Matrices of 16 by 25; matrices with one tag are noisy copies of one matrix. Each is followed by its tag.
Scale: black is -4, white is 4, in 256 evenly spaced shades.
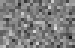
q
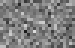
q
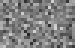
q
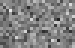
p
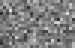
p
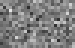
p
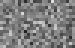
q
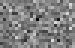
p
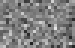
q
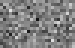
p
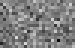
p
